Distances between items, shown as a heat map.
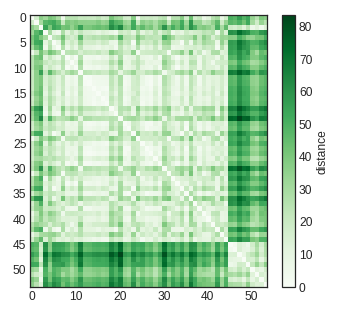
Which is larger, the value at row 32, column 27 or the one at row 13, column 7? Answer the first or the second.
the second
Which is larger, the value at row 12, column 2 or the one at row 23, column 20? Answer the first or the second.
the first
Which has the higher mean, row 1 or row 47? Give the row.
47
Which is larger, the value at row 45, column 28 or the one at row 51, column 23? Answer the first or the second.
the second
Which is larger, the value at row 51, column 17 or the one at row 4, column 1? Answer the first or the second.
the second
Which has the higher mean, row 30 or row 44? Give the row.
30
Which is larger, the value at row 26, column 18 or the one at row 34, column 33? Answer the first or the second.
the first
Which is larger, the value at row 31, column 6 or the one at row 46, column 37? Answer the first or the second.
the second
